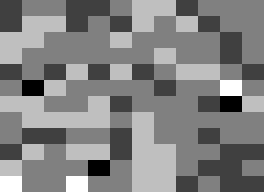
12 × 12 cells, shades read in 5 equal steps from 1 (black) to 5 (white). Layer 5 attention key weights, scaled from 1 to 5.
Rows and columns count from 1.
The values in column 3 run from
2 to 4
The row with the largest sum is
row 8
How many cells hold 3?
71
